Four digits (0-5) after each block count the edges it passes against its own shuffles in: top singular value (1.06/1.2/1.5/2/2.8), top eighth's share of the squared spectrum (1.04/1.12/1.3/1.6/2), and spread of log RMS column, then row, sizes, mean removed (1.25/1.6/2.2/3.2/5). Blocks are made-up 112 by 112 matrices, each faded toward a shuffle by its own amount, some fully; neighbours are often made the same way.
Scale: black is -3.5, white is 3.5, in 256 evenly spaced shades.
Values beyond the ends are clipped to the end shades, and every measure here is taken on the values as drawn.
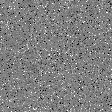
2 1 0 0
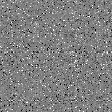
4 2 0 1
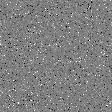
0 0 0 0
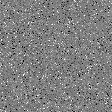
3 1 0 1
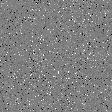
2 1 0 0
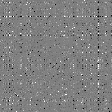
5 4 2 2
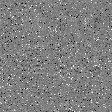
3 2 0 0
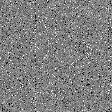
1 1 2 0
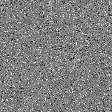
0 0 0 0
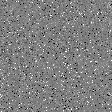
3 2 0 0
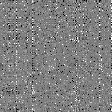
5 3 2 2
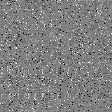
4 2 1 1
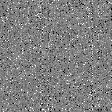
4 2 2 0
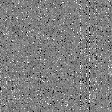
4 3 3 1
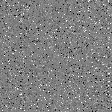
3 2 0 0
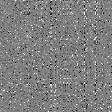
4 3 2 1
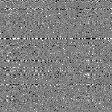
5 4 1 3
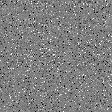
3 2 0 1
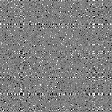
5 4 2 3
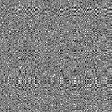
5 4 3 3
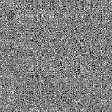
4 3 2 2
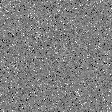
0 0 0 0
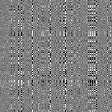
5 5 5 3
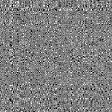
5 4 3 3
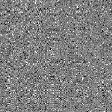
4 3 2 2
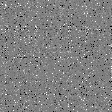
2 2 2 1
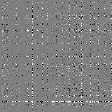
3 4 4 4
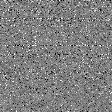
2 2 0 2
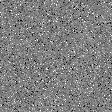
0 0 0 0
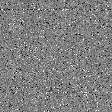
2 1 0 2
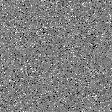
3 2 0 1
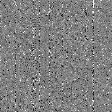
2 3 3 0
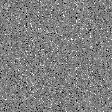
1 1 2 0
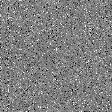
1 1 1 0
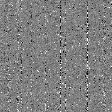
3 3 3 0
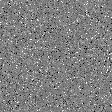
0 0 0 0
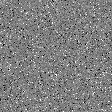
0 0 0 0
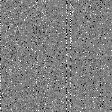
2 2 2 0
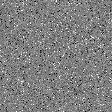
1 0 1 0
